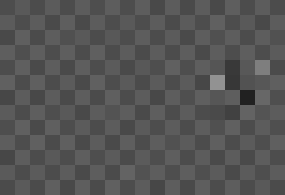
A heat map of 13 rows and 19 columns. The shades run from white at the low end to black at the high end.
Slope: none. Grain: checkered. Histogram: heavy tails on both sides. Odd patch: rougher, in the middle right. Roughest part: middle right.
